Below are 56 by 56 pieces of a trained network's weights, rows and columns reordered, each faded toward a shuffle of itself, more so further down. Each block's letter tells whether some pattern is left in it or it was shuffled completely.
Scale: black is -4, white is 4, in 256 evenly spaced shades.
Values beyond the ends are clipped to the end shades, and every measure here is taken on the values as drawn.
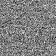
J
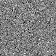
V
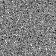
V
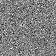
V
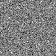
V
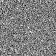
V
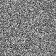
V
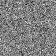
V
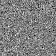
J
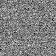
J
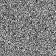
J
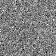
J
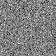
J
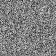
J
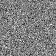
V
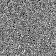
V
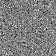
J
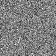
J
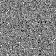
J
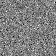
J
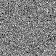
J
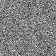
V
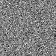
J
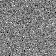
V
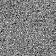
J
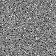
V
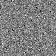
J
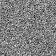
J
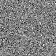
V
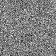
V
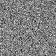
J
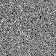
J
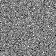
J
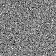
V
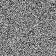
V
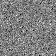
V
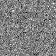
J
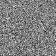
J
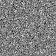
J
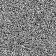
V
